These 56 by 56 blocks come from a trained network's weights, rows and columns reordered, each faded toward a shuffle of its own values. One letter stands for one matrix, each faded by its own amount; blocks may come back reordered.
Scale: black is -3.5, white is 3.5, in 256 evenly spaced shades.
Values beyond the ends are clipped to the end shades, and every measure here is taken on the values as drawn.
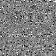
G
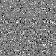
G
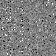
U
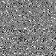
G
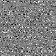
G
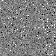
U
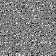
G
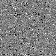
U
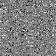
G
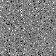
U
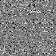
G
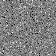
U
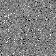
U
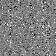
U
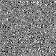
G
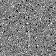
U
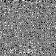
G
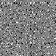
G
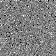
U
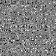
G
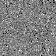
U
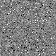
U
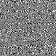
G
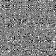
G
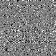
G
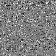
G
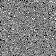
U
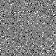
G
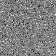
U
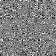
G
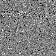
U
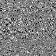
G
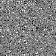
G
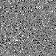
G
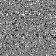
G
